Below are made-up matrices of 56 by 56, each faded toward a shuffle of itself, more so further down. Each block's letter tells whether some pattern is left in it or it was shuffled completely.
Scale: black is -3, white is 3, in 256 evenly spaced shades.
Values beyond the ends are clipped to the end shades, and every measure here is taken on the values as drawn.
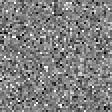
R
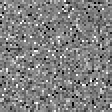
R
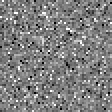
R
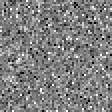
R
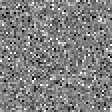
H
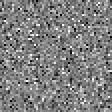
R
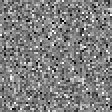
H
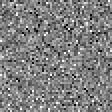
H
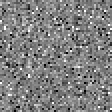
H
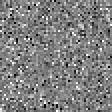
H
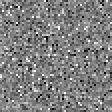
R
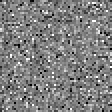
R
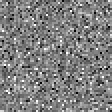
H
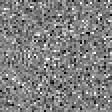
R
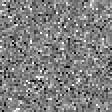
R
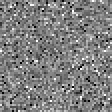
R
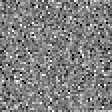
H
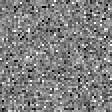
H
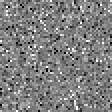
H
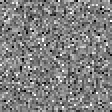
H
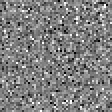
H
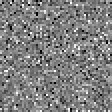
H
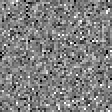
R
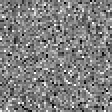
R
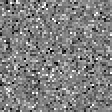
R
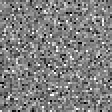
R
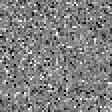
R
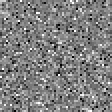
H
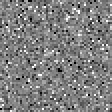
R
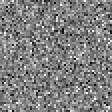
R
